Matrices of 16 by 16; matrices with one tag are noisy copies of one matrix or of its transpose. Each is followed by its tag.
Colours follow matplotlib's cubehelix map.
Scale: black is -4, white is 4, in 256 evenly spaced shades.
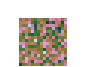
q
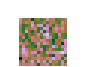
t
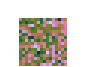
t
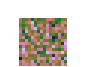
t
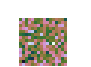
q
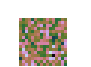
t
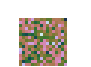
q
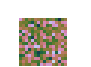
t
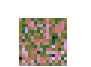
t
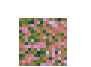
t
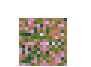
q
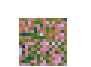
q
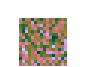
t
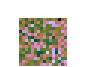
t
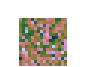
t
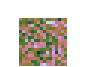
t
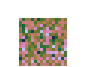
t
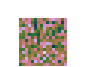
q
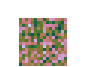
q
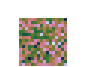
q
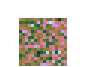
t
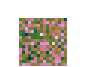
q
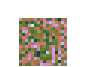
t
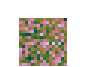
q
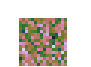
t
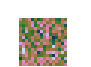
t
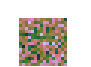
q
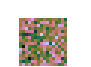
q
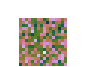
q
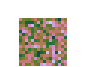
t
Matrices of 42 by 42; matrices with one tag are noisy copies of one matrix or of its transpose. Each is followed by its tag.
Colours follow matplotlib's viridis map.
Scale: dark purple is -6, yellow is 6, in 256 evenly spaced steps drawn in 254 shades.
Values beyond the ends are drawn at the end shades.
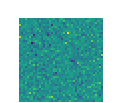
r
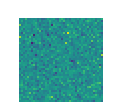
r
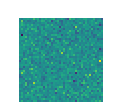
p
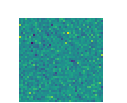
r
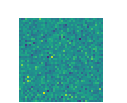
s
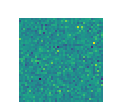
s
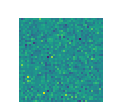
s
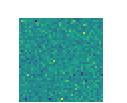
p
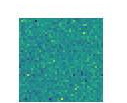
p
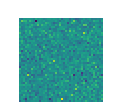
p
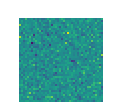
r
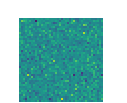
p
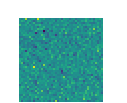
r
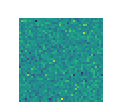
p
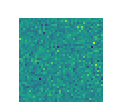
s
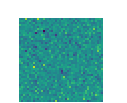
r
